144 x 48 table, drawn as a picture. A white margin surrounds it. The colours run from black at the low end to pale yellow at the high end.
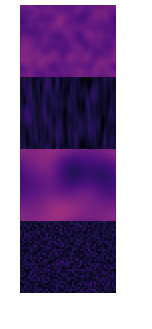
It is made of 4 by 1 panels. Panel 1,1: low, blotchy, faint in contrast. Panel 2,1: very low, streaked downward, faint in contrast. Panel 3,1: low, smooth. Panel 4,1: very low, fine-grained, faint in contrast.
